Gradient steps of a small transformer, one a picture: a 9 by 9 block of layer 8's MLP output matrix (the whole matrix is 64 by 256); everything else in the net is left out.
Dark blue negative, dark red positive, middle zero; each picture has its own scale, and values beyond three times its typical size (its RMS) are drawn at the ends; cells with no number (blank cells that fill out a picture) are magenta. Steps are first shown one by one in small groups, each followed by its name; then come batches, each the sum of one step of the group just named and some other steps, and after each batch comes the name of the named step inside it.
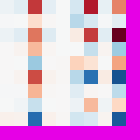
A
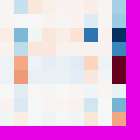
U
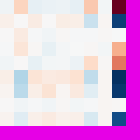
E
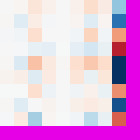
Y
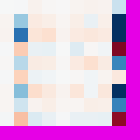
Y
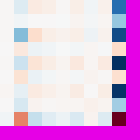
Y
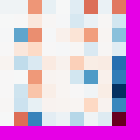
A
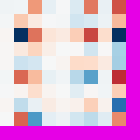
A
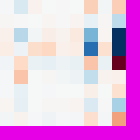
U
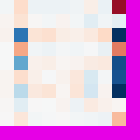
E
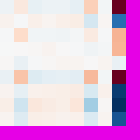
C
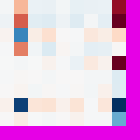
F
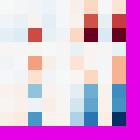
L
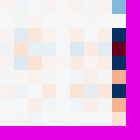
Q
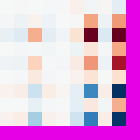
L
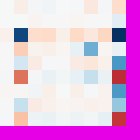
Q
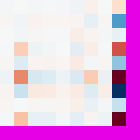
C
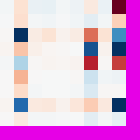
F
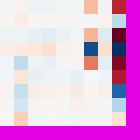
C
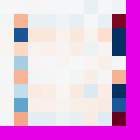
F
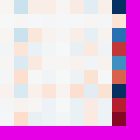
Q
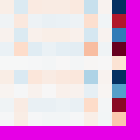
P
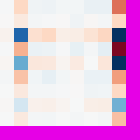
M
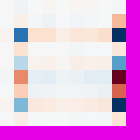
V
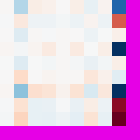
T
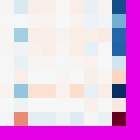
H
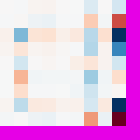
V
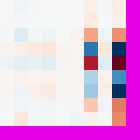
H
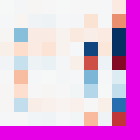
V
